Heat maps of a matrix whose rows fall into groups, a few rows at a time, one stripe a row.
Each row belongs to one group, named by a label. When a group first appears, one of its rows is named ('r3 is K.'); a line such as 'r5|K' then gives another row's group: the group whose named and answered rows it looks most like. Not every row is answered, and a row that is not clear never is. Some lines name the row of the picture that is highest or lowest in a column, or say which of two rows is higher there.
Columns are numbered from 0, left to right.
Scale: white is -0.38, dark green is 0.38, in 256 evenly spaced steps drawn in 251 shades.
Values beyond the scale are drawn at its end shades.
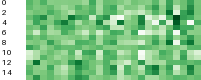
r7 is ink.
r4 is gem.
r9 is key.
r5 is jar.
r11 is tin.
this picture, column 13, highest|4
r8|ink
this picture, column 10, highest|4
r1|ink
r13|ink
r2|ink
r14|ink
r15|jar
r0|ink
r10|tin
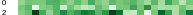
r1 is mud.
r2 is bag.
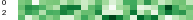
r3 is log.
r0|mud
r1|jar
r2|jar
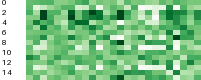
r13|tin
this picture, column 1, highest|4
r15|log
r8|log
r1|tin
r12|ink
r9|tin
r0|jar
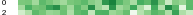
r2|tin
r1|gem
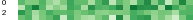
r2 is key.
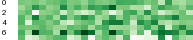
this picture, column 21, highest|6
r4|log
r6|bag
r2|mud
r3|bag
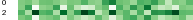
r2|bag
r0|log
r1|mud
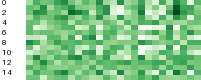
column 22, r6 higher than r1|No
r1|jar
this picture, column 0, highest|8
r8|key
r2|jar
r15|mud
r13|ink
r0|gem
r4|mud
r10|tin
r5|tin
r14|gem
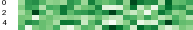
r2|bag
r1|jar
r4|jar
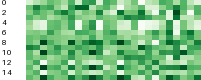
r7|ink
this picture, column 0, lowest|0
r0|tin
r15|bag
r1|jar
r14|mud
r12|mud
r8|bag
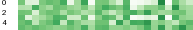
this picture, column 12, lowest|2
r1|tin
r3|tin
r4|mud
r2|mud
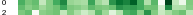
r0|gem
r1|gem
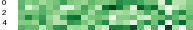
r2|ink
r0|gem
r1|log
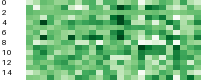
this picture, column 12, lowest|11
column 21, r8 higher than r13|No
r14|tin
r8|tin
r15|ink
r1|log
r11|jar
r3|log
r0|tin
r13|jar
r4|bag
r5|gem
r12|gem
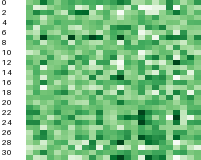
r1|tin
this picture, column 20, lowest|23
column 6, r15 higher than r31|Yes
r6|tin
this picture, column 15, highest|23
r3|mud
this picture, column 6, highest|7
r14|gem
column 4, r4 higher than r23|Yes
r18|gem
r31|log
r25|mud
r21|key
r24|key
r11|ink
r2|jar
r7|bag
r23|gem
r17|mud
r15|log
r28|log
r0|bag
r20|log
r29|tin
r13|mud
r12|jar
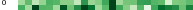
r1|bag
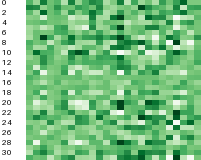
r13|log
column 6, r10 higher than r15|Yes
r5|log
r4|ink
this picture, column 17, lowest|10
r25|gem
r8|gem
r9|log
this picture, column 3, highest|24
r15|key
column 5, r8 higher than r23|Yes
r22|jar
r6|gem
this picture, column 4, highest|1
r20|log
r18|mud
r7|bag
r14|mud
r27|ink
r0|bag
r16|mud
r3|log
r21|log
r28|log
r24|ink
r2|bag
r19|jar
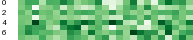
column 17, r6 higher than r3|Yes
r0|jar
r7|ink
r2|bag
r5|jar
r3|mud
